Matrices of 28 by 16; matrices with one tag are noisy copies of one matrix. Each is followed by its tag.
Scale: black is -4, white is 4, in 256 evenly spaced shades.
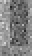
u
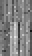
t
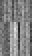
t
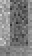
u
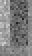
u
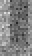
u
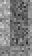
u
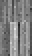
t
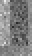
u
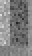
u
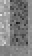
u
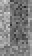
u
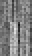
t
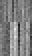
t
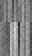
t
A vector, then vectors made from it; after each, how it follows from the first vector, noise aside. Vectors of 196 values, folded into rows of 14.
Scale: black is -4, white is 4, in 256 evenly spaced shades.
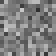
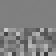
partly zeroed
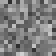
reversed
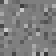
partly zeroed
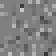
partly zeroed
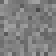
shrunk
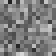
reversed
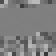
partly zeroed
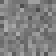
shrunk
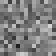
reversed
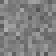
shrunk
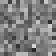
reversed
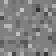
partly zeroed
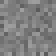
shrunk
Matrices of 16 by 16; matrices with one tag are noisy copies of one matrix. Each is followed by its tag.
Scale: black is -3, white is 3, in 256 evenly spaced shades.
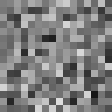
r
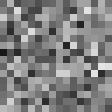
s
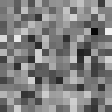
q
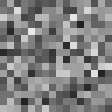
s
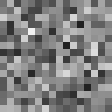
s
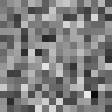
r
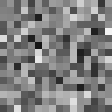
q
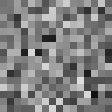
r
